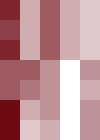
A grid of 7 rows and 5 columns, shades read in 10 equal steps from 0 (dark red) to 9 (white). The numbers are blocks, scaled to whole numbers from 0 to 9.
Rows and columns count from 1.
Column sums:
10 38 30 54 42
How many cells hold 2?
1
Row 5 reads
3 4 5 9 6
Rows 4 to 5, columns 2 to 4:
3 5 9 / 4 5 9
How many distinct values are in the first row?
4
